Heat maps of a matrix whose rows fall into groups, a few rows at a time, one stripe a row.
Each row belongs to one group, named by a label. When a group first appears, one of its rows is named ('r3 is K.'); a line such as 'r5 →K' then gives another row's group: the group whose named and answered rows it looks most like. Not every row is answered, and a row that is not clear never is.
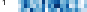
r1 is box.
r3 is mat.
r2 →box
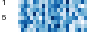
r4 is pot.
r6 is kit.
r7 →box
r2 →box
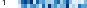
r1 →kit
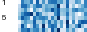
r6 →pot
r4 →kit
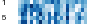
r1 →box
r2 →kit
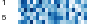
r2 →kit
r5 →box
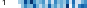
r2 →pot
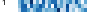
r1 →mat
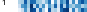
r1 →pot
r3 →pot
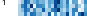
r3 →box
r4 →pot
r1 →box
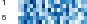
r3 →pot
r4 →box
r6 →kit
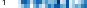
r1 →kit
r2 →box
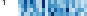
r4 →mat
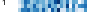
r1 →box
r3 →kit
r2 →pot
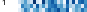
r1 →pot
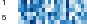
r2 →kit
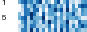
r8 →mat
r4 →pot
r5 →mat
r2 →pot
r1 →kit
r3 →box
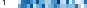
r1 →kit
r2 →mat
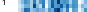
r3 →box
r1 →box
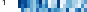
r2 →kit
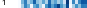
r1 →pot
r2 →box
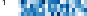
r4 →kit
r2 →mat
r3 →pot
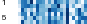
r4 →mat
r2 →kit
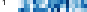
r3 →kit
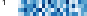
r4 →box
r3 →kit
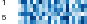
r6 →pot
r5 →pot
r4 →kit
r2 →pot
